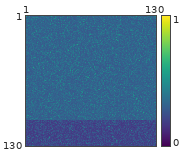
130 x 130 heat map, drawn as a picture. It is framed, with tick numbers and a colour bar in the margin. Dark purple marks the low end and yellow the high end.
Stripes: none. Average level on the scale: 30%. Seam: horizontal, 80% of the way down, the top part higher.
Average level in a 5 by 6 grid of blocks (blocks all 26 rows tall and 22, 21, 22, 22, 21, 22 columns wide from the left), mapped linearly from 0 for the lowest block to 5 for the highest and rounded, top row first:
555555
555555
555555
555555
000000
